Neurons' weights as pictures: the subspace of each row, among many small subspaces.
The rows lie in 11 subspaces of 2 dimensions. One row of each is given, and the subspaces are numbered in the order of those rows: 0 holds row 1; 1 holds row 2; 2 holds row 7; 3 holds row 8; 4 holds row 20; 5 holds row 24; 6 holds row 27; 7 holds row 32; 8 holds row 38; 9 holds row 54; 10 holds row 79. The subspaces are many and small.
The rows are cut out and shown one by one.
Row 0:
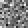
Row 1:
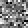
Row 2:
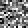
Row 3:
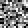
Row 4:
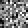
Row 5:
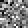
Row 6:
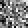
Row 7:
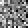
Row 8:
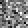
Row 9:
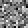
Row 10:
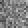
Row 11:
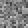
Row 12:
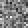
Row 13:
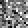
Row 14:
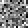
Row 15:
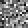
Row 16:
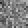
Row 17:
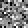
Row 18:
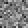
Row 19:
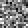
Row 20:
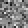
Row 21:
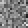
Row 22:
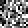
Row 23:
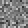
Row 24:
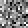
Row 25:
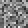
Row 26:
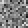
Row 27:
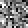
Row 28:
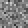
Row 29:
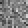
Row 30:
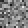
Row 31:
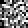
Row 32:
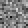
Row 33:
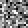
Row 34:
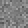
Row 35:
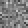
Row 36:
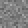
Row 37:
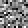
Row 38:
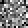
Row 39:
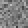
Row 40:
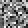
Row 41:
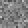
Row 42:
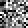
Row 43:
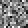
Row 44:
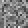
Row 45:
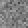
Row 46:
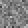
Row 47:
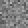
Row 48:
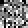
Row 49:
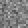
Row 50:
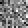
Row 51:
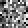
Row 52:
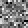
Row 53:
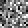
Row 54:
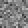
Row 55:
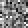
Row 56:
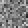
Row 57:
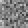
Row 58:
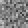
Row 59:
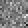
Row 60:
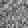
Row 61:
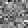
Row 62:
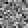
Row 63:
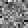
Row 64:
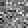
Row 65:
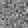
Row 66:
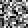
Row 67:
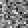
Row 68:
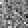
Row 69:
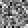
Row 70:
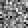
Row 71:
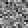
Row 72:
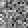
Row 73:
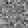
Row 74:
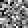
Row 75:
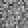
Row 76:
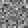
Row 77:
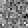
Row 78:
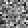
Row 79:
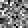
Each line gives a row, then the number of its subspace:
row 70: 7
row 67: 3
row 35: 9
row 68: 3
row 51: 7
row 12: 7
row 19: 7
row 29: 2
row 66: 2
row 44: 2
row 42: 1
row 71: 9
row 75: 0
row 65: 4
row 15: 4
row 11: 8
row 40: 2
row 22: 5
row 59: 5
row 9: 8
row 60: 1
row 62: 9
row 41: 0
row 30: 4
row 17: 4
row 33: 3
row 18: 9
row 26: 8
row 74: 10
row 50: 2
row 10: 6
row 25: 2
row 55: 7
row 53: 5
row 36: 9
